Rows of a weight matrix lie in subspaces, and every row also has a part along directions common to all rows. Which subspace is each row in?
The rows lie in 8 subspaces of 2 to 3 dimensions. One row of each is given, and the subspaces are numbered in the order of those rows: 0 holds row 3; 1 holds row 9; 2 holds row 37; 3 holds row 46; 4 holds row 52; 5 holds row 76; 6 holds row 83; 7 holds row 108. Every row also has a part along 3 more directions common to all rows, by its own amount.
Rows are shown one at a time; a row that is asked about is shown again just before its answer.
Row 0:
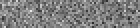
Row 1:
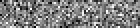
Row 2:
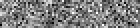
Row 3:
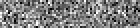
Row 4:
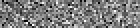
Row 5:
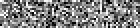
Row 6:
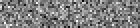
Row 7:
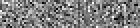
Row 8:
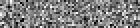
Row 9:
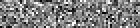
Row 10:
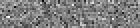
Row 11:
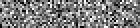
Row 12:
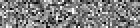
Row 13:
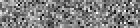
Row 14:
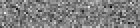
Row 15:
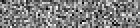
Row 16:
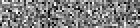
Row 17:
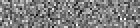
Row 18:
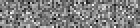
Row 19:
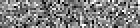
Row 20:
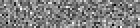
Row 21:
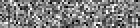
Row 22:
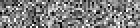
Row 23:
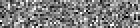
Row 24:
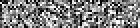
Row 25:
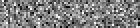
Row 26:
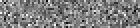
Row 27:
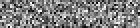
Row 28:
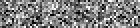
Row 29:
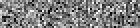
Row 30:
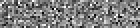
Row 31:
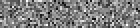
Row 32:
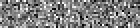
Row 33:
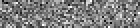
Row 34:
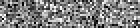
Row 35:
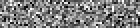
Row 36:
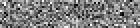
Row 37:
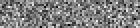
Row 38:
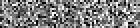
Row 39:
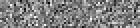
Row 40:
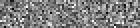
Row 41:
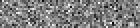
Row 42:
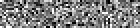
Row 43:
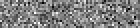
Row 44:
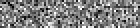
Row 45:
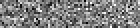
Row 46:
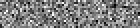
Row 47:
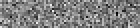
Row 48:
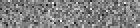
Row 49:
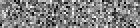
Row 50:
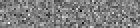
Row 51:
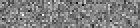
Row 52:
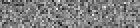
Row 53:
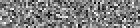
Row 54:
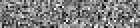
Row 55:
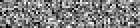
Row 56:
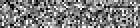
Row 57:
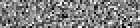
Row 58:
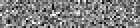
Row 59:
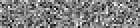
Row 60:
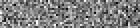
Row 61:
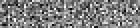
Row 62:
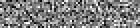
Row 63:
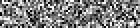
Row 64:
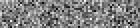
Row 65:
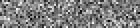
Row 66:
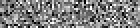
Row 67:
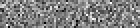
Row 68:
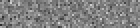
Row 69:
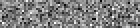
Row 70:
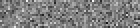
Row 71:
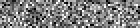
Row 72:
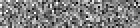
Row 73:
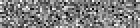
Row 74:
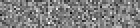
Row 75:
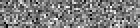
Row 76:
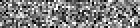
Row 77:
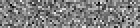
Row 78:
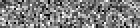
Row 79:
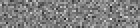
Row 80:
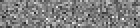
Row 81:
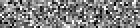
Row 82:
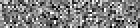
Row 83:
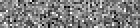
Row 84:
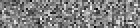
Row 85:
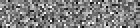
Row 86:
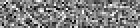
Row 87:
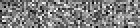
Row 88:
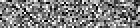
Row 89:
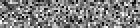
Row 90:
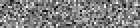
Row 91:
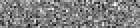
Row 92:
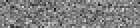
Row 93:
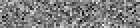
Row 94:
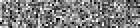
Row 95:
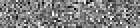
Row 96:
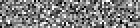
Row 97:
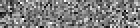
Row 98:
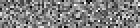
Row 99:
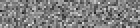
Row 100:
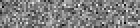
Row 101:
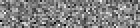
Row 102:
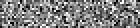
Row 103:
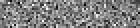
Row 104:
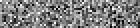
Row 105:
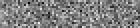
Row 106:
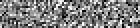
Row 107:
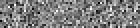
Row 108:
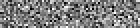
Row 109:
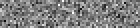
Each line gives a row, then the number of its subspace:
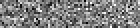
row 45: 0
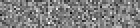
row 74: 2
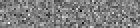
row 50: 5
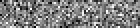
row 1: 7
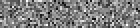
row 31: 2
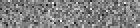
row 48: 4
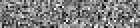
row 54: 5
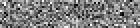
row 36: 7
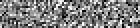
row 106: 5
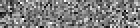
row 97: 2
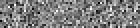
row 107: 3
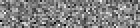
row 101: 2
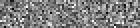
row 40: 2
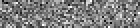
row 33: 4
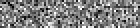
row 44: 3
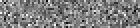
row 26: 0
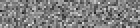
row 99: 5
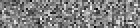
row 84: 1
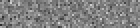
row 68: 6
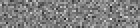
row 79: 6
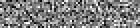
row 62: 3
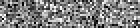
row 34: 2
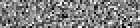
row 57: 5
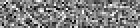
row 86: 3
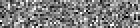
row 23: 2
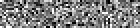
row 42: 1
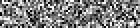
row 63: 4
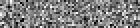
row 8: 2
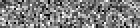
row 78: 5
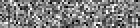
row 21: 7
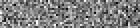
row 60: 0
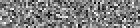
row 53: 5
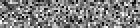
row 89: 7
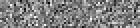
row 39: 3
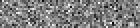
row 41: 4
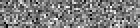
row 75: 6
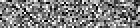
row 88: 3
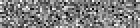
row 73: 7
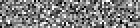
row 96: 5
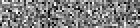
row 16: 4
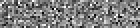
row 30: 6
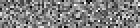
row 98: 4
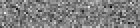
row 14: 3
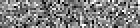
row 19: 0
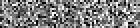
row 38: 0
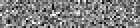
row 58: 5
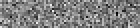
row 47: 0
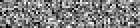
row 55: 1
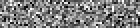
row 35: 7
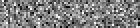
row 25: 7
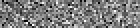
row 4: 4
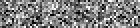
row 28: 5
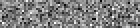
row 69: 2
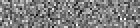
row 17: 4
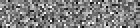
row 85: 4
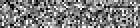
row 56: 3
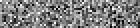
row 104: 6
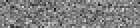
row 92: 3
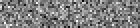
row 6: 6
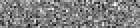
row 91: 0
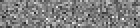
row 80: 1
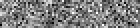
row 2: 1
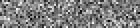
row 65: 4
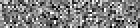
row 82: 6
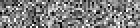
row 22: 5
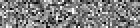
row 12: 1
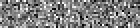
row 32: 0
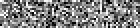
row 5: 1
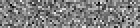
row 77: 3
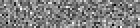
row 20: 7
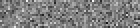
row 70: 2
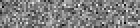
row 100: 1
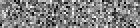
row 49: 1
